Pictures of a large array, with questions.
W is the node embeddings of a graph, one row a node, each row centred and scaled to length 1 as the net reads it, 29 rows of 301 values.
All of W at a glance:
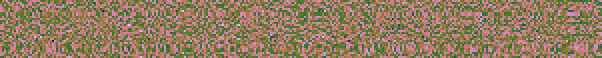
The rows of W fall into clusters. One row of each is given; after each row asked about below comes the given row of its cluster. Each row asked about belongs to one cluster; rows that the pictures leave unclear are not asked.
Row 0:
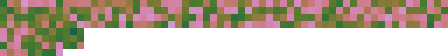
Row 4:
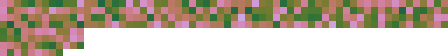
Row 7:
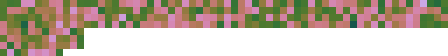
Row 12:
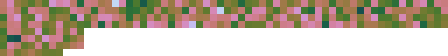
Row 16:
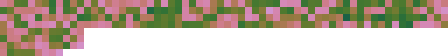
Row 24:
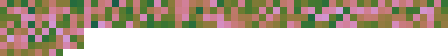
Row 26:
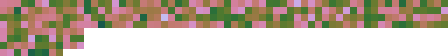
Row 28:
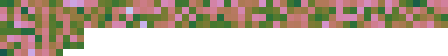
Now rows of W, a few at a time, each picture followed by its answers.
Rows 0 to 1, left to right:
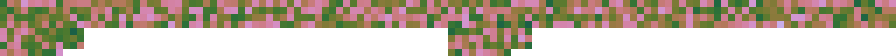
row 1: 28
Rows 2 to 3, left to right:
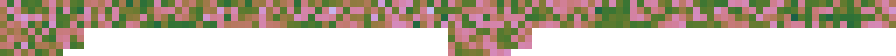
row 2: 24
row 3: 16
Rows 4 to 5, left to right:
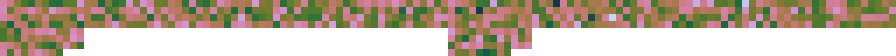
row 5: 26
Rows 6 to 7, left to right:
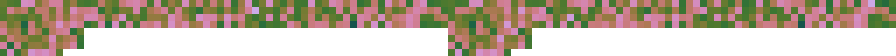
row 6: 7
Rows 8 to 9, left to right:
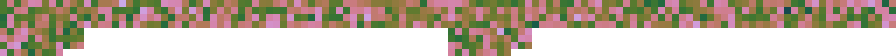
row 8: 0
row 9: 4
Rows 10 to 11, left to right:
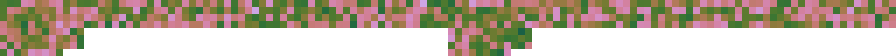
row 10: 7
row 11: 0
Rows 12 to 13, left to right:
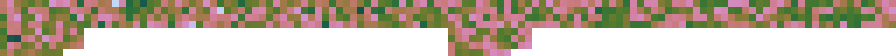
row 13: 16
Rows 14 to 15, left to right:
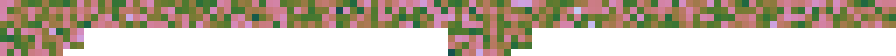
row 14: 4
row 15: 28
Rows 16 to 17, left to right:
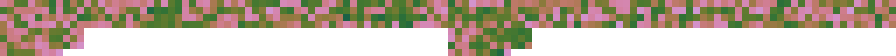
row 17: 0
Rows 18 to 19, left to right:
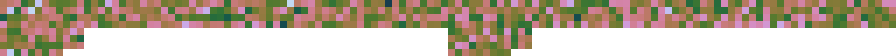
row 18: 26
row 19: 12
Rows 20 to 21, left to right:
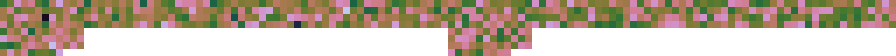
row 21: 16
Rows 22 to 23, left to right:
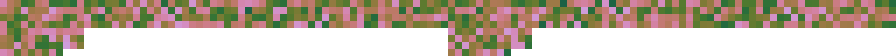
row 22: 26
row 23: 7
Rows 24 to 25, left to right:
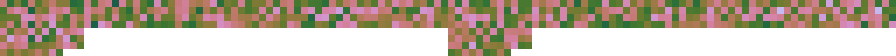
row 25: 24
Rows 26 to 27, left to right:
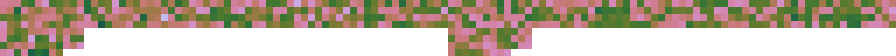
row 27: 16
